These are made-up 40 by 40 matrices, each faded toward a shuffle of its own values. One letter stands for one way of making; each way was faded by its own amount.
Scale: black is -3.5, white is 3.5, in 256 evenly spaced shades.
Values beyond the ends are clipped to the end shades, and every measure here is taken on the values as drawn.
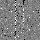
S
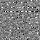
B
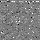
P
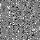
S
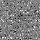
P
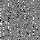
S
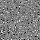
P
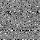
B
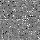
P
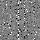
S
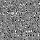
P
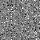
S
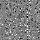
S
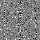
S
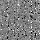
S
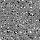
P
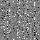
S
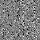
S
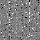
S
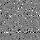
P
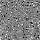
P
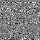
B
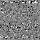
B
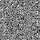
S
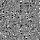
P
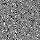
S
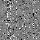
S
